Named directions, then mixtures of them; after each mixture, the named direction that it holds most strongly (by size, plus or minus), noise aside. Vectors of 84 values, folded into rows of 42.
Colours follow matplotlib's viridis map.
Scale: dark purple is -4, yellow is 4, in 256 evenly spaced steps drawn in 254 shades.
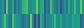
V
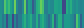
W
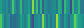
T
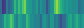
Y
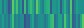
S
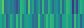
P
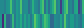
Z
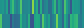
T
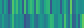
S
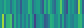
Z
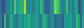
Y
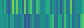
S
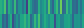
V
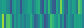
Z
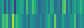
W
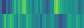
Y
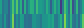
S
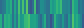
S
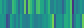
S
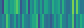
P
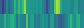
Y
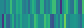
Z
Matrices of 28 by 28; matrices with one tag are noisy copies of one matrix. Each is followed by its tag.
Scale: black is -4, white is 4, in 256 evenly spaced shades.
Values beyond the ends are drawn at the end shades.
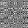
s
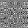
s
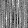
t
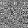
s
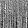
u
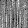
t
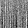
u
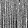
u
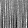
u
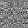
s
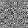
s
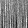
u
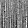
u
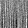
u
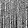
u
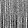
u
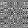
s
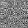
s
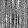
t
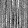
t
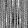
t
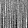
u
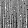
u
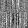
t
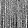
u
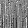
u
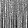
u
